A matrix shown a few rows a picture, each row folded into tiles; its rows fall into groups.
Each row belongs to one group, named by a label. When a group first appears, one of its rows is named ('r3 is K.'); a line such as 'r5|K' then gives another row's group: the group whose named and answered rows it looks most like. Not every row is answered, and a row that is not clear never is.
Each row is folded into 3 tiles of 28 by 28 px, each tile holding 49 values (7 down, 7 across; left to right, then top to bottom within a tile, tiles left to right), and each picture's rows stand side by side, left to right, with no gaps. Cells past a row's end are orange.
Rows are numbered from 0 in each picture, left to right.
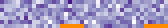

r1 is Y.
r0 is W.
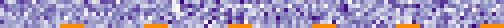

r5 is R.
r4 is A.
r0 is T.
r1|T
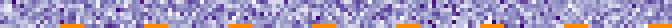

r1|A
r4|T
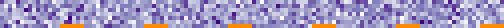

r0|Y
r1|Y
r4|T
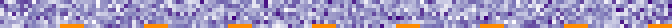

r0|T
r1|Y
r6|Y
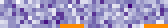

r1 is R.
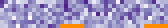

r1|T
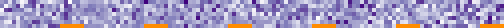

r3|T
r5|Y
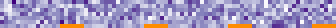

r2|T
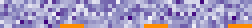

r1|T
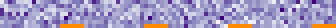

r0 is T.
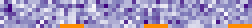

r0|A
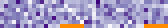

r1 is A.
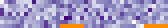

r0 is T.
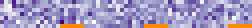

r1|Y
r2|T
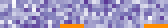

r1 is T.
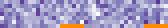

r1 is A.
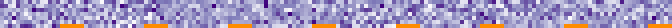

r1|W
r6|T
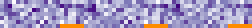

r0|A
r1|A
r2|A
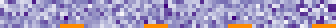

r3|Y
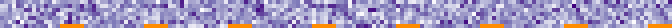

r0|Y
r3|A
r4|A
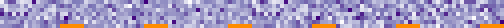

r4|R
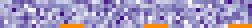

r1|T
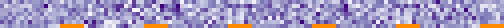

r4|A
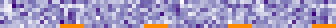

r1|W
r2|A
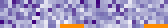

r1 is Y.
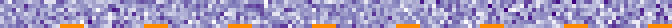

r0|W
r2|Y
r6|W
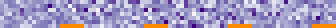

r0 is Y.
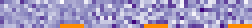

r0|R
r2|A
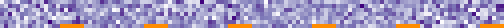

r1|R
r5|Y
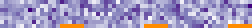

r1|T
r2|A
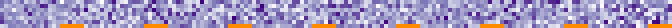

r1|W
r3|A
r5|W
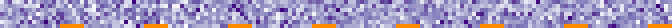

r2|W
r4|W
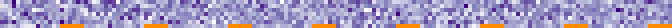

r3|A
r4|R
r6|T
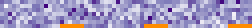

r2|W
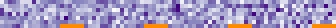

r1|R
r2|A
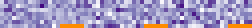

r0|A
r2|A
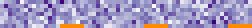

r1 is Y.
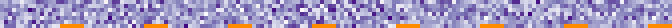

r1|W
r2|Y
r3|Y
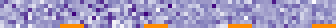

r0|W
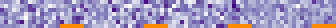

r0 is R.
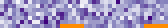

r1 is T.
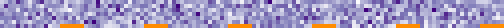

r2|A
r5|R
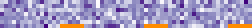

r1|A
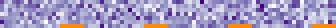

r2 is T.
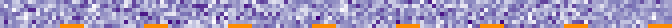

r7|W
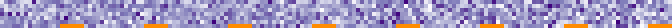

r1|Y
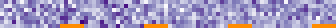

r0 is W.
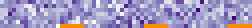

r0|R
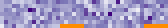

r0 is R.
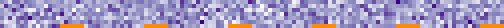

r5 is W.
